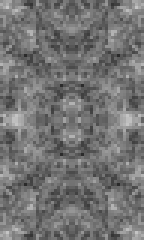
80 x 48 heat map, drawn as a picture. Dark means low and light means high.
No row or column stands out. No seam splits the table. No overall slope runs across the table. It mirrors both left to right and top to bottom.
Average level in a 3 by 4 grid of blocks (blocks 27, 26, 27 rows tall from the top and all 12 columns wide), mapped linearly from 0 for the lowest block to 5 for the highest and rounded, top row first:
4004
5115
4004
